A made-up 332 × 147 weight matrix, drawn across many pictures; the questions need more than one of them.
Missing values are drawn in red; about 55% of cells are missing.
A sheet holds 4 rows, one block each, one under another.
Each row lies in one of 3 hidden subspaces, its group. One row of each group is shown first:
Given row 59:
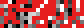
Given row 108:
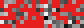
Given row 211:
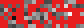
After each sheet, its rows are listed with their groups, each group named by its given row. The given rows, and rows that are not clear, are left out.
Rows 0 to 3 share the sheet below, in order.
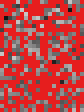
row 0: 108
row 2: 59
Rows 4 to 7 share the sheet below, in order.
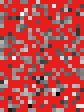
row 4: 211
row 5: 59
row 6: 59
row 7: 211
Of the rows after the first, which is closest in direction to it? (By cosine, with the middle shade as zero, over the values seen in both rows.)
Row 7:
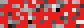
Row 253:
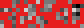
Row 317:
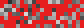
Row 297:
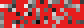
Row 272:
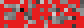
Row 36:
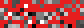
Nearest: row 253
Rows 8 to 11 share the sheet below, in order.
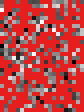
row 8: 59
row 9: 108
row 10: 59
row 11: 108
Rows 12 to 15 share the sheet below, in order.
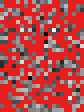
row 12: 108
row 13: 108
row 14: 211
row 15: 211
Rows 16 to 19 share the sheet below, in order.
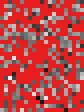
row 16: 211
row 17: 108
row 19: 108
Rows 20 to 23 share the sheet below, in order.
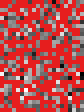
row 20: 108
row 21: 211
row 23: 211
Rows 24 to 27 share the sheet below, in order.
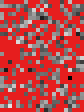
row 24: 108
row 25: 211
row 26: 211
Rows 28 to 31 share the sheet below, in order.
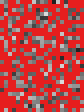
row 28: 108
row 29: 211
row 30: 59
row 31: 211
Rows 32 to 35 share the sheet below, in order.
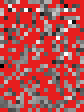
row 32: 211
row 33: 108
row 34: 59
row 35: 211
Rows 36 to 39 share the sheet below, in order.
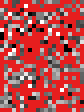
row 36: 211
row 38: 211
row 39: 211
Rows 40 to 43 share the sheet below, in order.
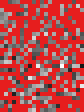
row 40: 211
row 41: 108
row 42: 59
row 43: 211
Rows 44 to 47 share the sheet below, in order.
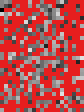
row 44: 59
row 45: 211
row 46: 211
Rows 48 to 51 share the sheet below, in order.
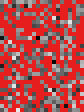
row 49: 59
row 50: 59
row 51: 59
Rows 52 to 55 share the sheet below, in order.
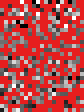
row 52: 108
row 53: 108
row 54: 108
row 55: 59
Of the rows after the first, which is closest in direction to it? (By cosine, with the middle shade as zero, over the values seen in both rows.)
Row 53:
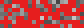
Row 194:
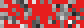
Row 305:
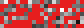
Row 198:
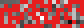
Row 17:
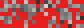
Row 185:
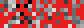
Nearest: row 198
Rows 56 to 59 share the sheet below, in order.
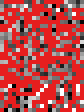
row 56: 108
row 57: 108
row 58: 108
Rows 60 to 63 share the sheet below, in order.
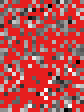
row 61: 211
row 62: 59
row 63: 108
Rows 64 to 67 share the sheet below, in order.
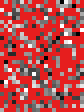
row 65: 211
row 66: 59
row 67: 211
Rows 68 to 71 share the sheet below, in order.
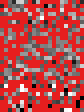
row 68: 108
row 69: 59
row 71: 108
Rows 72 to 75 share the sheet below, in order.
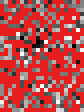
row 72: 108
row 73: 108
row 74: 211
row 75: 108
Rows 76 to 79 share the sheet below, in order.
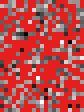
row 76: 108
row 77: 211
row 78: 211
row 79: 108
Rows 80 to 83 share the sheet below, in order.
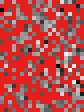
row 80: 59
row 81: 108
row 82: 211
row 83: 59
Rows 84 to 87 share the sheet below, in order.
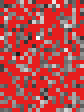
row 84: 108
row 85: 59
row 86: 59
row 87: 108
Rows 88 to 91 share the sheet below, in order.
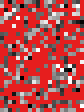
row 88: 211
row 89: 211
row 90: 211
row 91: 211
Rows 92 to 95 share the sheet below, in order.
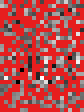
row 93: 211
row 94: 59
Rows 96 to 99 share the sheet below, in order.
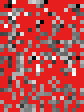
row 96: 59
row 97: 211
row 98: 108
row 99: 211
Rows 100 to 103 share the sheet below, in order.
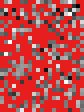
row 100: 211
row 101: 59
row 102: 108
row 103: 108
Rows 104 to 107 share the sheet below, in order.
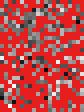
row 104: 108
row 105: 211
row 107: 59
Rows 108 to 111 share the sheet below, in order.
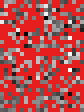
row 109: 211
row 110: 211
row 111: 211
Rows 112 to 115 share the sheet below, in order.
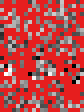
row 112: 211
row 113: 211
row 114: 211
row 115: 211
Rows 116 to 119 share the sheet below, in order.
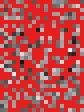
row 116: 211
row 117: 108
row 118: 211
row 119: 108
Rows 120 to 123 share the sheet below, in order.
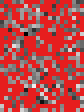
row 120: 108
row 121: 211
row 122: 108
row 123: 108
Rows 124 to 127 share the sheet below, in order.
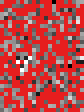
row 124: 108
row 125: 211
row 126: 211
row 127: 59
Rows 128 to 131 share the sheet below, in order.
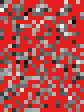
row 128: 59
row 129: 211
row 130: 211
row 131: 211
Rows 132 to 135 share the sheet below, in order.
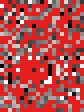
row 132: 211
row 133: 211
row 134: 59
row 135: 211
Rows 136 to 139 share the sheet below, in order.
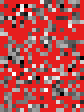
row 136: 211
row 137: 108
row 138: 211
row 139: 108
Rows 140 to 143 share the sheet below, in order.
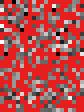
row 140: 59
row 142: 108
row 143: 211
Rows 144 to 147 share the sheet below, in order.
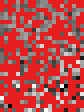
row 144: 211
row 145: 108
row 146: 211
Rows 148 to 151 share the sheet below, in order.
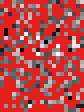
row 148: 211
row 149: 108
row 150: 59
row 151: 211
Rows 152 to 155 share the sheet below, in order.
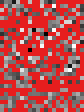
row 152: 59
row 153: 108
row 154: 211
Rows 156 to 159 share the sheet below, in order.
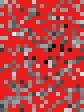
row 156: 108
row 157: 108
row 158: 108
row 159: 108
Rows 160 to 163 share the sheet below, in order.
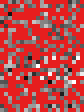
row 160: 59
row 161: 108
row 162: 59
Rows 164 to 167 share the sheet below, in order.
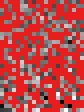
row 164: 108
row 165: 211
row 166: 211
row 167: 108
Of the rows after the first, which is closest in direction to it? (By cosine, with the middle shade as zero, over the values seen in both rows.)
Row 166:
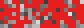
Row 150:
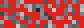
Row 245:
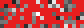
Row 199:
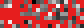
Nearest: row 150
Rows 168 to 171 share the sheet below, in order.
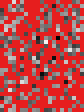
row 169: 108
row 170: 108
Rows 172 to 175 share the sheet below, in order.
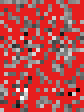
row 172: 108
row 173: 211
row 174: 59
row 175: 211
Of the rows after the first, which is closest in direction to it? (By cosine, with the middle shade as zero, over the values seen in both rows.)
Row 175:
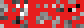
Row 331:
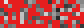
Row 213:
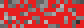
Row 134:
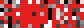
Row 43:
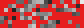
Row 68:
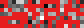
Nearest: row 43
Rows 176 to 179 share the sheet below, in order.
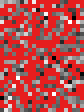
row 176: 108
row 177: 211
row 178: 108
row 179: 59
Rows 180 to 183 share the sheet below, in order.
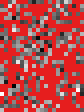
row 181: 59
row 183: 59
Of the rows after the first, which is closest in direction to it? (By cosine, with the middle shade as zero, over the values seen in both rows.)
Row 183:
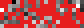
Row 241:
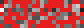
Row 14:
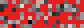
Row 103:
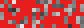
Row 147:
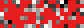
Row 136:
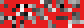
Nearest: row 241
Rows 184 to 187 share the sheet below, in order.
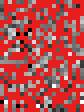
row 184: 211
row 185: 211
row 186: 59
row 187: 108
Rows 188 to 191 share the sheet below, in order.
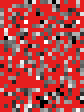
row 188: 108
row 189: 108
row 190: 211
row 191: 108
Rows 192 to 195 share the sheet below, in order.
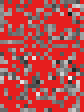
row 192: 211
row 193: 59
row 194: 108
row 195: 59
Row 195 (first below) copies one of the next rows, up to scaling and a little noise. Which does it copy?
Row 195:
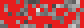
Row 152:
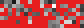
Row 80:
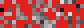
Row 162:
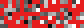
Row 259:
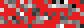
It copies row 162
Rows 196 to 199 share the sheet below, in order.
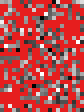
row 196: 108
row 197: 108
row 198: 108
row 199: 59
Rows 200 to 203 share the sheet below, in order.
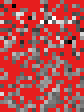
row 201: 211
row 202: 211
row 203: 59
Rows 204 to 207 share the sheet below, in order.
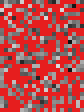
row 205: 211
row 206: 211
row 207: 108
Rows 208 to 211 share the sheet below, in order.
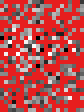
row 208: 211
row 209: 59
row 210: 59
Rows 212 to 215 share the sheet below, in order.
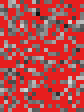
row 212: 108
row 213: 211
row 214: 211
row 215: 211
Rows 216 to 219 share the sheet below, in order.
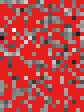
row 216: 108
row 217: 59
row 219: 108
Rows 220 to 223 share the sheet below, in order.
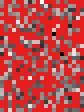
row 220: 108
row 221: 59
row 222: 211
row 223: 211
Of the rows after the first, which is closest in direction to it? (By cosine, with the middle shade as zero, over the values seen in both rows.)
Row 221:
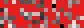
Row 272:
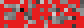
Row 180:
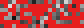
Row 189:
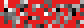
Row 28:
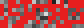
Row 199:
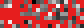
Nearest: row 180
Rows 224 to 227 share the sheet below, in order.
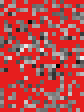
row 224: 211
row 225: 211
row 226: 211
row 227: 211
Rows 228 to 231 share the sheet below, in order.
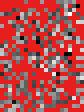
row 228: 211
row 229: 108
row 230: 108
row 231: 59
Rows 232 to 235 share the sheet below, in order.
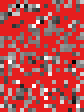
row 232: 211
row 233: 211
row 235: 108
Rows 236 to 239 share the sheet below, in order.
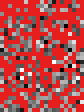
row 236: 108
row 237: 108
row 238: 211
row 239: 108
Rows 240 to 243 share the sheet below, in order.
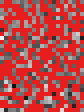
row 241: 59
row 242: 59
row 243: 59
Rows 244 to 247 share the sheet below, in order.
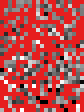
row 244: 108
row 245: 108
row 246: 59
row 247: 108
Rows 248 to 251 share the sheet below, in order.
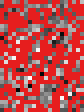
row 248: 211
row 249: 211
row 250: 108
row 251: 211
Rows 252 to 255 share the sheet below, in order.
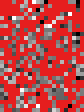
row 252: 59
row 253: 211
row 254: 211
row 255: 211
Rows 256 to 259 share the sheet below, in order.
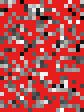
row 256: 108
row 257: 108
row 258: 108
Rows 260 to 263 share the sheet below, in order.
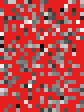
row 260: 108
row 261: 108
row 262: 59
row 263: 211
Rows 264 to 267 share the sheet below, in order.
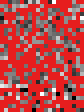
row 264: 108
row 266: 108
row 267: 108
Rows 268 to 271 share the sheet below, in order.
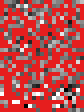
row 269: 211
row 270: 211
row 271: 211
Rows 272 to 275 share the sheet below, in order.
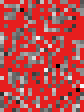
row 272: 108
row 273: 59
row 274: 108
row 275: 211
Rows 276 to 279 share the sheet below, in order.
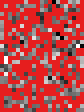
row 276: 108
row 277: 108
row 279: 108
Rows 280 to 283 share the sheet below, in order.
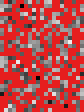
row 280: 211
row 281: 211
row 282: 211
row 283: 59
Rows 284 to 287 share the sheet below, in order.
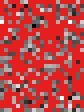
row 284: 108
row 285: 211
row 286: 59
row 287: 211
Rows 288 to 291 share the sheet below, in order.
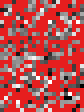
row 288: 108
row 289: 59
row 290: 59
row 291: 211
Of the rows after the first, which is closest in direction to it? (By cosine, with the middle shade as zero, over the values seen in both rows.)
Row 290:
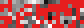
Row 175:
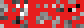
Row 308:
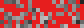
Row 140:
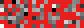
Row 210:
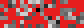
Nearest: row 210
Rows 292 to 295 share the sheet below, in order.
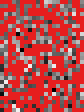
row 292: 59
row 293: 211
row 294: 59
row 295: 59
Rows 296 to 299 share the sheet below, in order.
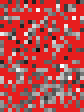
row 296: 108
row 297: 211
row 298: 108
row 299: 211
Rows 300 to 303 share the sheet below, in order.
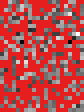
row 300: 211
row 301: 211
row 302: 211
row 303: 211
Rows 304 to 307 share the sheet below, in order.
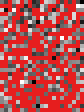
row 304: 211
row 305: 108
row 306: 108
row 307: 211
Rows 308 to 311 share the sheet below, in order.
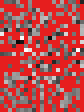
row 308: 108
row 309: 108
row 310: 59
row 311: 108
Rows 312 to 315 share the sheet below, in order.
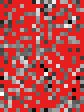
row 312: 108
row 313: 108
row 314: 108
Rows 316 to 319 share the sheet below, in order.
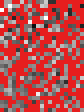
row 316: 59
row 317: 211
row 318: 108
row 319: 59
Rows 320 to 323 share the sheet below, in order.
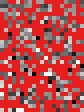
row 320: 108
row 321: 59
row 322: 59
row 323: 108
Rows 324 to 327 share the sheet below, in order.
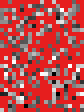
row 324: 108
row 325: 211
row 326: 108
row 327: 108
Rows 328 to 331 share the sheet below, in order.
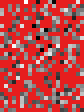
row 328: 108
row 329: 59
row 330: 211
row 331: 108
